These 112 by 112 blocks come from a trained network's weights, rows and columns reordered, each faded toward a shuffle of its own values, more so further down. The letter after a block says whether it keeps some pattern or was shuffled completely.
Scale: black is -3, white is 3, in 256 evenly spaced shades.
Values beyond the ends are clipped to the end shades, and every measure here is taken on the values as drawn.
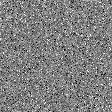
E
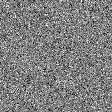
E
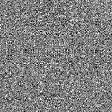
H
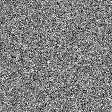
E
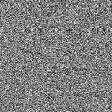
H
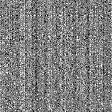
H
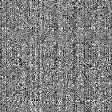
H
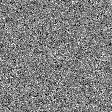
E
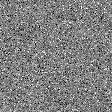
E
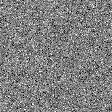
E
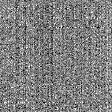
H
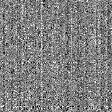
H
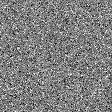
E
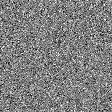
E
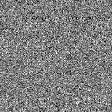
H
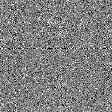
H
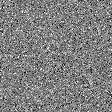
E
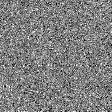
H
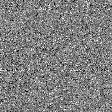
H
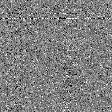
H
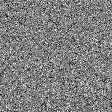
E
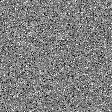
E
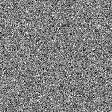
H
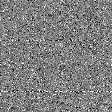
H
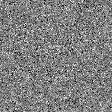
H
